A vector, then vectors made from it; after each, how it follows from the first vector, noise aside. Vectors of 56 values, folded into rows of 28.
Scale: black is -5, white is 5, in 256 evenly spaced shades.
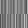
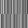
reversed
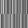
reversed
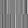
partly zeroed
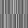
wrapped around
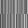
copied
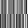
scaled up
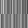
reversed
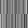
negated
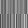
copied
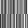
scaled up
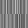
wrapped around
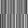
copied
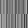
negated
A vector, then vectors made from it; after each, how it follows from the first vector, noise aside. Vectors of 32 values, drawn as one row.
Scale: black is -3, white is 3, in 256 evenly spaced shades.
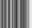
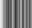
reversed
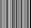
sign-scrambled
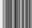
reversed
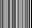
sign-scrambled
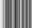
reversed
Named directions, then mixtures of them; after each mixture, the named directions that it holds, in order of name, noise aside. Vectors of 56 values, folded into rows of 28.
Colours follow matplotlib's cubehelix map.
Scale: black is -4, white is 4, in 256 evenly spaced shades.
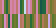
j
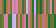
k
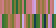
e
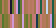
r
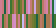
e, k, r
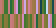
j, r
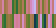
e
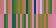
k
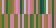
j, r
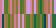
e, j, k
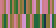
e, j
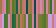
k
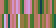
j, k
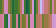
j, k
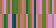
k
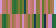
e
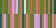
e, j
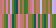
e, k, r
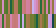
e, j, r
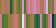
e, r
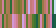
e, k, r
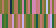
e, r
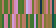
j, k, r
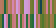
j, k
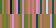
r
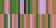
j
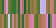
j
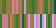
e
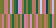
j, r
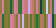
e, j, r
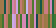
k, r
